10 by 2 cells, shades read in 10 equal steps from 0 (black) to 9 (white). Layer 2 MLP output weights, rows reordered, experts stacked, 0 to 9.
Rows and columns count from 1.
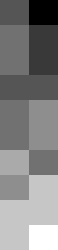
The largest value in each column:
7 9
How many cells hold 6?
1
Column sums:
47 44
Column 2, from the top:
0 2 2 3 5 5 4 7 7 9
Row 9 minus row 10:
0 -2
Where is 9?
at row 10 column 2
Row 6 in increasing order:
4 5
